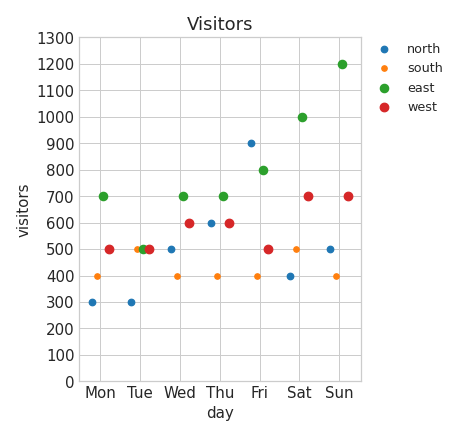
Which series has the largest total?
east
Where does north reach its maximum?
Fri
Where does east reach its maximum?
Sun
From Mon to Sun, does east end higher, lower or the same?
higher
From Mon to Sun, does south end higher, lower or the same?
the same
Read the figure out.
Title: Visitors
x-axis: day, ticks Mon Tue Wed Thu Fri Sat Sun
y-axis: visitors, ticks 0 100 200 300 400 500 600 700 800 900 1000 1100 1200 1300
Legend: north, south, east, west
Values:
north: 300 300 500 600 900 400 500
south: 400 500 400 400 400 500 400
east: 700 500 700 700 800 1000 1200
west: 500 500 600 600 500 700 700
